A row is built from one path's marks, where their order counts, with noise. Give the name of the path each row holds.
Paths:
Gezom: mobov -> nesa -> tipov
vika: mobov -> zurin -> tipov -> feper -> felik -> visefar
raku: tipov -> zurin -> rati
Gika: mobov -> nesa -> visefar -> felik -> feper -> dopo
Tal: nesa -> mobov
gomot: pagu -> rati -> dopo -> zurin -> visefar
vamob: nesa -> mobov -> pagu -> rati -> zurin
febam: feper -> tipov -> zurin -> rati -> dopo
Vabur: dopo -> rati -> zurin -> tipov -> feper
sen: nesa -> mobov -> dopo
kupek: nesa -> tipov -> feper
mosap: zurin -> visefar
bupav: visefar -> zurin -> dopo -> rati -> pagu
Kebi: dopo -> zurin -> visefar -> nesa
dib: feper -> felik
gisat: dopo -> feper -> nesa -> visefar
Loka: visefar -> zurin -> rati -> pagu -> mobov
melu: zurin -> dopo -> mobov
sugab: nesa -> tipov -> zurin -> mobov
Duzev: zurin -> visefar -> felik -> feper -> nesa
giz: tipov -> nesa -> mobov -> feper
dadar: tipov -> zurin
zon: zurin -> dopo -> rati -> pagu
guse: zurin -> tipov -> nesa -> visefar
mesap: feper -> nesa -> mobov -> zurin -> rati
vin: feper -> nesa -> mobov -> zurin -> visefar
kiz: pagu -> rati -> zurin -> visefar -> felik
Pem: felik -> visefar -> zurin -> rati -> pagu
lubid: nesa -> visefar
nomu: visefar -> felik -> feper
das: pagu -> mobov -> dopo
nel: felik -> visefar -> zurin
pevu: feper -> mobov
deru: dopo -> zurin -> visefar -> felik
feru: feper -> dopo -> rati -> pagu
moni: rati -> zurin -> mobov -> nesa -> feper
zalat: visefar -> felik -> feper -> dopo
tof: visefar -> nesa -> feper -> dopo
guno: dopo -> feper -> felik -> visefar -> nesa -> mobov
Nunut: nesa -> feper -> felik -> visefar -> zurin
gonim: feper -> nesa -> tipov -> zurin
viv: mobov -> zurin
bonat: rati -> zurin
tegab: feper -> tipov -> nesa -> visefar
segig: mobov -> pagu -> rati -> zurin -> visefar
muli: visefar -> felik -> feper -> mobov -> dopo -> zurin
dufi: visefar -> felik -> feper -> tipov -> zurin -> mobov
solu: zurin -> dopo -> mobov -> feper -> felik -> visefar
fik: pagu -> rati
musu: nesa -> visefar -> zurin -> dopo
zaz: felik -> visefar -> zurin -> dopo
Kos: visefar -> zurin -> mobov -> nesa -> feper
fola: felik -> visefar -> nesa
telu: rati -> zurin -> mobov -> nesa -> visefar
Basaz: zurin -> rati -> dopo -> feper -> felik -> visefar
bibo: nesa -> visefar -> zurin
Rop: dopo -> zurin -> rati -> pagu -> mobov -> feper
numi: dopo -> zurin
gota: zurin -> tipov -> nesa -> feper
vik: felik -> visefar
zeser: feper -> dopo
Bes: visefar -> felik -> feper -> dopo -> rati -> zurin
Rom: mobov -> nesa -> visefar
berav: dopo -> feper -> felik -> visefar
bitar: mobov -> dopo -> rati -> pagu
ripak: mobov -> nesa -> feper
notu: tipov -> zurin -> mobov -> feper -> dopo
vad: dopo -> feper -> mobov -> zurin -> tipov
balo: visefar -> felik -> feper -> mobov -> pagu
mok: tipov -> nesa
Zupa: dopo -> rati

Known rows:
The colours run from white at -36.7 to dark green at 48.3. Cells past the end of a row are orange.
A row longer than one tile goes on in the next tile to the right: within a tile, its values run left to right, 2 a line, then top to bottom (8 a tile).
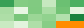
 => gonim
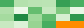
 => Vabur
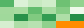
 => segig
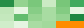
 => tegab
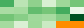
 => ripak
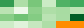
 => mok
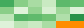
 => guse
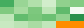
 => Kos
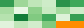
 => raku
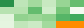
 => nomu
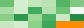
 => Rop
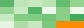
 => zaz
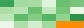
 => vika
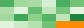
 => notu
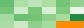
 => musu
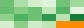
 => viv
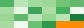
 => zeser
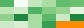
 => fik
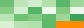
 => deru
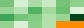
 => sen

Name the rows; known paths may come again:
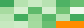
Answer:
Basaz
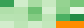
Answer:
fola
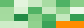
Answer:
gomot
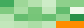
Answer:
Kos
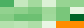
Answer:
Rom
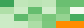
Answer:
Bes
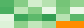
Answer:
mosap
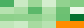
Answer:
Gika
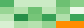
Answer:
Loka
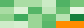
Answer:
vad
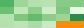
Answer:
bibo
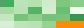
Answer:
muli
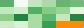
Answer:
fik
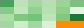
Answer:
lubid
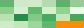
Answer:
bupav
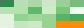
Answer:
nomu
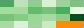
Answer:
ripak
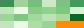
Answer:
kupek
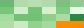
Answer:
musu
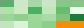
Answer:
guno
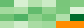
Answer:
vamob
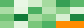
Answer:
Zupa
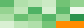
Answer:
solu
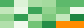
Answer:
feru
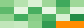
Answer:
numi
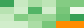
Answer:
zalat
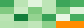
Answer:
bonat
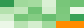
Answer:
dufi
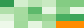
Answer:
vik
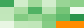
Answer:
balo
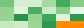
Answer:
zon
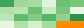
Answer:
vika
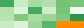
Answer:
berav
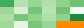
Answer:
tof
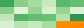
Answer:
guse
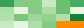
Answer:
gonim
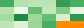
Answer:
Vabur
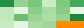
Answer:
tegab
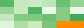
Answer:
zaz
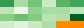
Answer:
mok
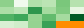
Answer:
das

